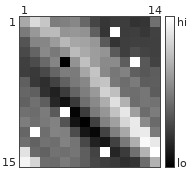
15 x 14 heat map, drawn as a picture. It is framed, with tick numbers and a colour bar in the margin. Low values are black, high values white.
The bottom right is the ninth with the highest average. Six lone cells stand out: five far higher and one far lower than their neighbours. Neither half mirrors the other. No row or column stands out. The grain runs diagonally down to the right.
